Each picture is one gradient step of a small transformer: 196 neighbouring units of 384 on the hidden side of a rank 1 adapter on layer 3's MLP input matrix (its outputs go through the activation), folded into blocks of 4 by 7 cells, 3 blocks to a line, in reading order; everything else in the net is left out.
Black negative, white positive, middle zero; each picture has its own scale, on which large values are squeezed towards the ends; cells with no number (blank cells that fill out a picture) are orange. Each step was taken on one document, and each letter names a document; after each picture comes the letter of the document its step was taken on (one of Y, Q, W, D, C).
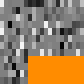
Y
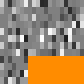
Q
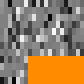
Q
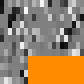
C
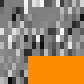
Q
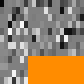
C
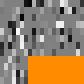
Y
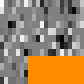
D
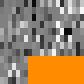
Q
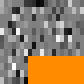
Y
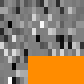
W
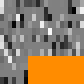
D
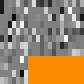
C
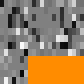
C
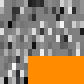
Y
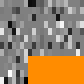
Y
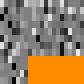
W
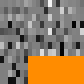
W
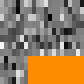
W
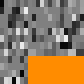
C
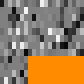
C
